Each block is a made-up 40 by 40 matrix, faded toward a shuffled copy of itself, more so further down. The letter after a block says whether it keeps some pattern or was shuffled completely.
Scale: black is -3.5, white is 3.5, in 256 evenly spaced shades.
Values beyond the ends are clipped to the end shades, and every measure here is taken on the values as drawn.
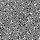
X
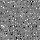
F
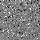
F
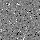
X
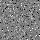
X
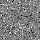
X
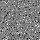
X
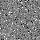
X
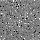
X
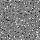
X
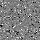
F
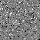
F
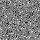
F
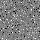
X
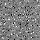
F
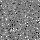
X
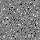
F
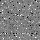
F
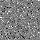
F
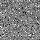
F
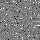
F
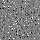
X
